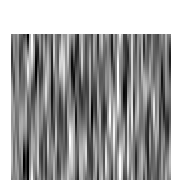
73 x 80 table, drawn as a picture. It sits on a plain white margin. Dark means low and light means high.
Neither half mirrors the other. No overall slope runs across the table. The histogram is bell-shaped. Streaks run downward.
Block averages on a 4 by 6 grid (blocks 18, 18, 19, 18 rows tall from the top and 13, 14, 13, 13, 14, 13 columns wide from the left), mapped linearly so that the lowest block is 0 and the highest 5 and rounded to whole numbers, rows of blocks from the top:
342231 / 230242 / 423341 / 225452
